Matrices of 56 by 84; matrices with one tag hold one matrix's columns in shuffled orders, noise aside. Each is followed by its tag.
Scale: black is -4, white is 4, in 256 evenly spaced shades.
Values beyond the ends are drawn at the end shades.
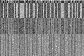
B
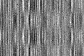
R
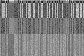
B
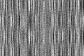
R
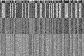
B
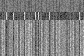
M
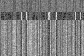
M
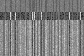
M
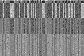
B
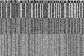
B
